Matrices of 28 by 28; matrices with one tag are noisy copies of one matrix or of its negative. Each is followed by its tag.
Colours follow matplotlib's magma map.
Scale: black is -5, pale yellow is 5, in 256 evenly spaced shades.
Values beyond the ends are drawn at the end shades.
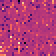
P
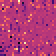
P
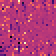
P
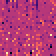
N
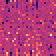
N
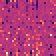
N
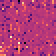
P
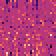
N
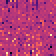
N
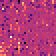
P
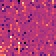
P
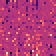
N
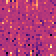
N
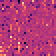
P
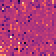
P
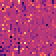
P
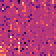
P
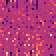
N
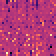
N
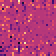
P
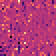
P
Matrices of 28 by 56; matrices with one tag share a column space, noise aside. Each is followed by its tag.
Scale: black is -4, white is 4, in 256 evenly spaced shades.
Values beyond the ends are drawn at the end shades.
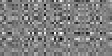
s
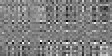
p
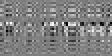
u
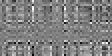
p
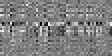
u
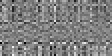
p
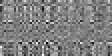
p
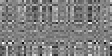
p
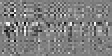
u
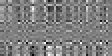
p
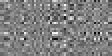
s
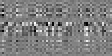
u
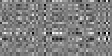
s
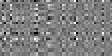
s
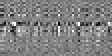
u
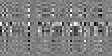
u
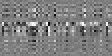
u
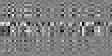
u
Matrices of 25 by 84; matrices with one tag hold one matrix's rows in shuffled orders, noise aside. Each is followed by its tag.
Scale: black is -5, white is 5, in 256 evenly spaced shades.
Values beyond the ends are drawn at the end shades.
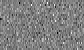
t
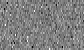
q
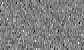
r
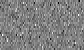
r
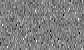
r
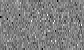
t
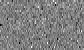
t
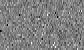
t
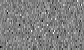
t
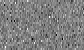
q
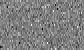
t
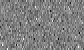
r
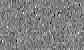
r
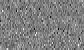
r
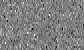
q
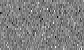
t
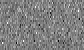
r
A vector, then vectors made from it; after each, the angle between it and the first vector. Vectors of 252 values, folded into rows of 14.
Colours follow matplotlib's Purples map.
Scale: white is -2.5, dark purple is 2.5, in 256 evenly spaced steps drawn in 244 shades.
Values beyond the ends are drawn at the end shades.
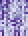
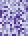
orthogonal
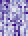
nearly parallel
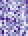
partly aligned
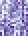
nearly opposite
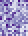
partly aligned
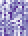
nearly opposite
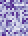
orthogonal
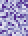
orthogonal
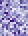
partly aligned
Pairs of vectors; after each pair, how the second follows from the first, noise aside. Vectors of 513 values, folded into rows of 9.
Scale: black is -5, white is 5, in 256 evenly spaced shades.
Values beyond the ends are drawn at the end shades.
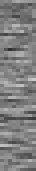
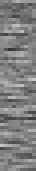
copied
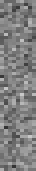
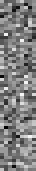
scaled up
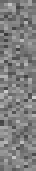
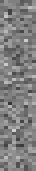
shuffled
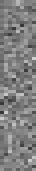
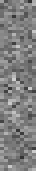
shuffled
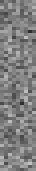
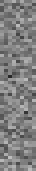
shuffled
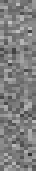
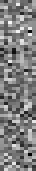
scaled up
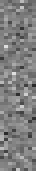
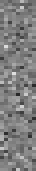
copied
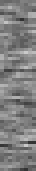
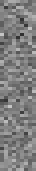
shuffled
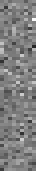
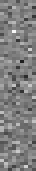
shuffled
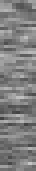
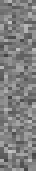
shuffled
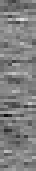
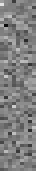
shuffled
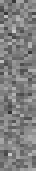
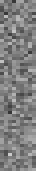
copied
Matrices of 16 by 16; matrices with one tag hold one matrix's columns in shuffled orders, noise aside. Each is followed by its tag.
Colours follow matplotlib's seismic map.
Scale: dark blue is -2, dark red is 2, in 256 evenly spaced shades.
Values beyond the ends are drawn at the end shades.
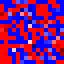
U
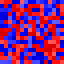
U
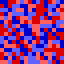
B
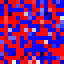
B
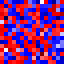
U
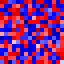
B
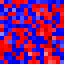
U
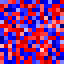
U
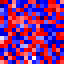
B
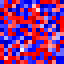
B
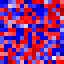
B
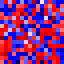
U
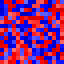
B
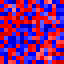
B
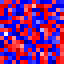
U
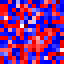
U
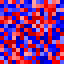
B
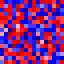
B
